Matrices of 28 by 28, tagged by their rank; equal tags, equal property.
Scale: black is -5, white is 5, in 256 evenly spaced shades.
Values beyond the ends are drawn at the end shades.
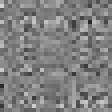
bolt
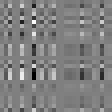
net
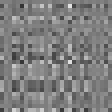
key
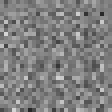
bolt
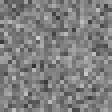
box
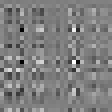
key
